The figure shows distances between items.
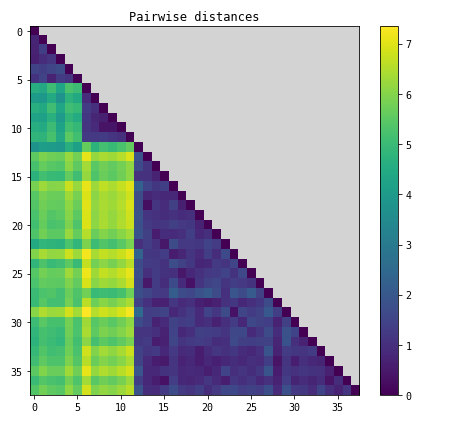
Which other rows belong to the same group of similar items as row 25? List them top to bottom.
12, 13, 14, 15, 16, 17, 18, 19, 20, 21, 22, 23, 24, 26, 27, 28, 29, 30, 31, 32, 33, 34, 35, 36, 37
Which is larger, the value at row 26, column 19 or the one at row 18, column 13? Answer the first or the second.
the first
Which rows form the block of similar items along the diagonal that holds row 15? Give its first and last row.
12 to 37
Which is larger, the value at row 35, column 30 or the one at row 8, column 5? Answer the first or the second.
the second
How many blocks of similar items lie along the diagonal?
3
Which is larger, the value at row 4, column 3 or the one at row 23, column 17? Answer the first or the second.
the first
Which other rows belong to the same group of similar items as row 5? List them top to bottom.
0, 1, 2, 3, 4
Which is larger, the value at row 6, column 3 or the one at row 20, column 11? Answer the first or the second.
the second
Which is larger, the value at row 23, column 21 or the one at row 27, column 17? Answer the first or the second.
the second
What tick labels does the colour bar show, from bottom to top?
0, 1, 2, 3, 4, 5, 6, 7
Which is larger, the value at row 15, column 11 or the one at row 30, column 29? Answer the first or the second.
the first
